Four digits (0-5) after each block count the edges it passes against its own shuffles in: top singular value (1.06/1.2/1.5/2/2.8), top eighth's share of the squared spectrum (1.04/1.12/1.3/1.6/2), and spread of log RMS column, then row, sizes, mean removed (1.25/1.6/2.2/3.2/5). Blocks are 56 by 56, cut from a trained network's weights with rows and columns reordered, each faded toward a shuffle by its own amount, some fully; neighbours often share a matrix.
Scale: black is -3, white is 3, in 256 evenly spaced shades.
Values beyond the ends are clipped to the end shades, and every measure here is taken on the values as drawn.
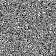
0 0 0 0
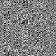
4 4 3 2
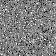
0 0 0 0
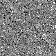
1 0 0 0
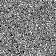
0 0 0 0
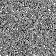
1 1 0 0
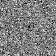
2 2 1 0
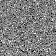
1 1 0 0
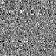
3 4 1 2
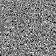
2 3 0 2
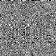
3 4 2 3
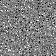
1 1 0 0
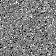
2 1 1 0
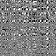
4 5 3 4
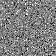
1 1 0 0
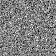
0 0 0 0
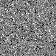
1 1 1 0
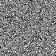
2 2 1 1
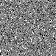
2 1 0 0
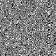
3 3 2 0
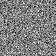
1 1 0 0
